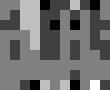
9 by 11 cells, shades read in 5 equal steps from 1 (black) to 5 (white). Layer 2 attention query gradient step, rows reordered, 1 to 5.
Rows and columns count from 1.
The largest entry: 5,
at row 9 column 10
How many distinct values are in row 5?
3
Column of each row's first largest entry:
3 3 3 4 4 1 1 1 10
